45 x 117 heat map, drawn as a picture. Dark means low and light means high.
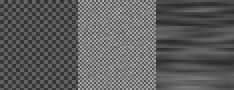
The table splits into one row of 3 panels. Panel 1,1: low, checkered. Panel 1,2: middling, checkered, strong in contrast. Panel 1,3: low, streaked across.
